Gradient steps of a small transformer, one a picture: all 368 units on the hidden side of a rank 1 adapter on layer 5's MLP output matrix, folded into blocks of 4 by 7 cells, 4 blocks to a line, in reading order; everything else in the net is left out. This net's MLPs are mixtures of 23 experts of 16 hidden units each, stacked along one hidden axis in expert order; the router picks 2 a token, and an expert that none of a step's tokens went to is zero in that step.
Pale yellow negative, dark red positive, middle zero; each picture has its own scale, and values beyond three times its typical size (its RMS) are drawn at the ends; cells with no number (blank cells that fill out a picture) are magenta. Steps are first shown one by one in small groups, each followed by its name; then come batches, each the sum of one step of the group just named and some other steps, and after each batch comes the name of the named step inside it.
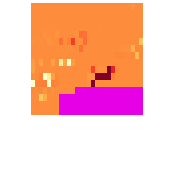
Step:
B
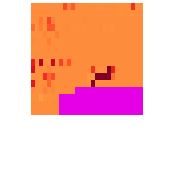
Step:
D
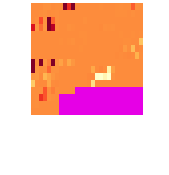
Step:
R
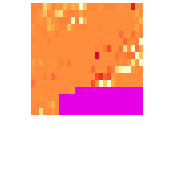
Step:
D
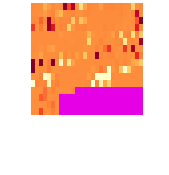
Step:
R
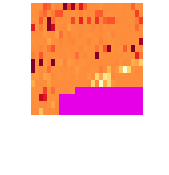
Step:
R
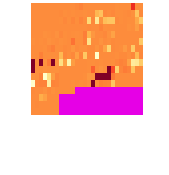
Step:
B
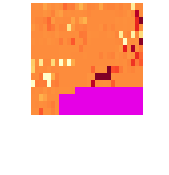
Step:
B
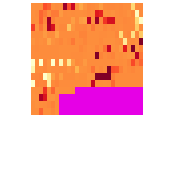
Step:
B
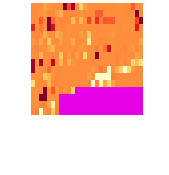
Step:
R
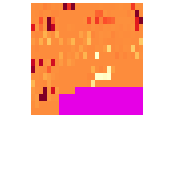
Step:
R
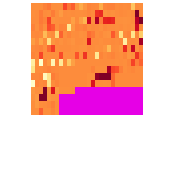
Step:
D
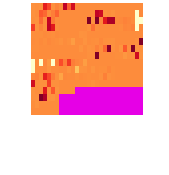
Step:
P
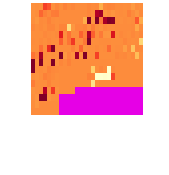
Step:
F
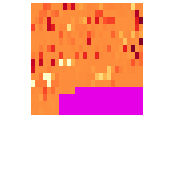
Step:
F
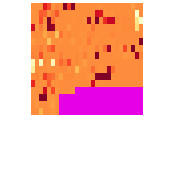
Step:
P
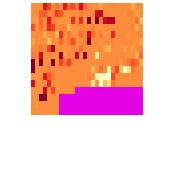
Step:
F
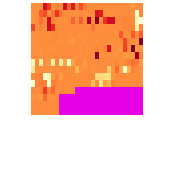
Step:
P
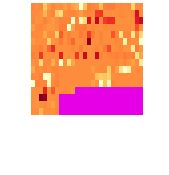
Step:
F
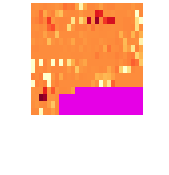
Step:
P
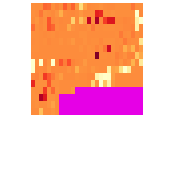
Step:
P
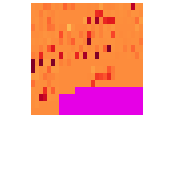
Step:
F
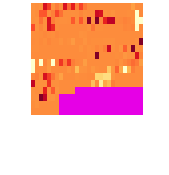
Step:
P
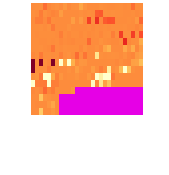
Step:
F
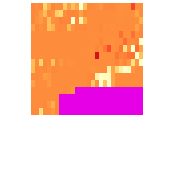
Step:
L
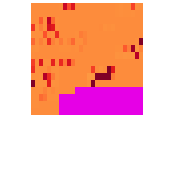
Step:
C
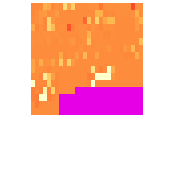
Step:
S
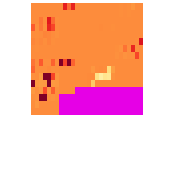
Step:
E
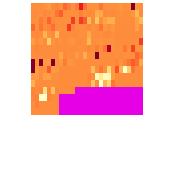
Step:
S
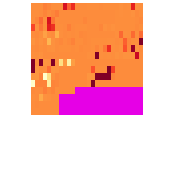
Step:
C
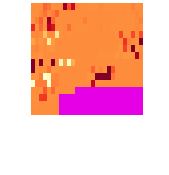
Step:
E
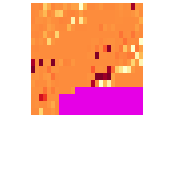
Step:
L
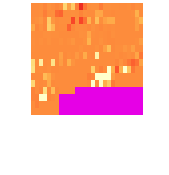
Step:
S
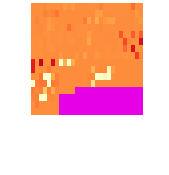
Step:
S
